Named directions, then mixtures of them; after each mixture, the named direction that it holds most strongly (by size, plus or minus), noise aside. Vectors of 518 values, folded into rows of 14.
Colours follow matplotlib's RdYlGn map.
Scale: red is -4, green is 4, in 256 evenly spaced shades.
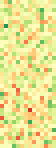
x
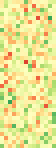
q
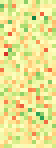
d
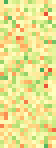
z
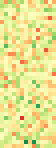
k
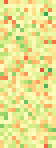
z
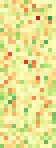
q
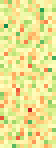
x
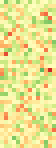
z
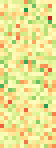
q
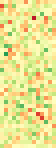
d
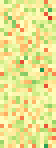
z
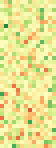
x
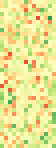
q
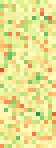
d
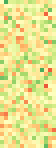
z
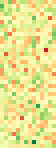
k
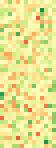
x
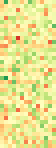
z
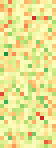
d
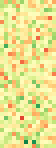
k
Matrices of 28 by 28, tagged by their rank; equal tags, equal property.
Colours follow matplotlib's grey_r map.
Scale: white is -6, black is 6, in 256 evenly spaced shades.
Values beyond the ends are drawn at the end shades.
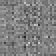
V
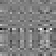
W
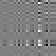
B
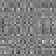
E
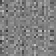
V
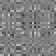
E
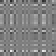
B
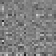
V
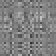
E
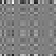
B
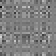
W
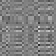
W
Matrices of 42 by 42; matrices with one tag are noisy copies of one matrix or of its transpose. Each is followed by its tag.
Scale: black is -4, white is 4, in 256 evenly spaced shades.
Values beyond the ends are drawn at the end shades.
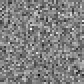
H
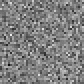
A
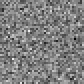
H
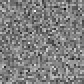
A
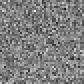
A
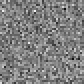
A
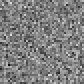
A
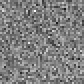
A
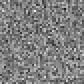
A
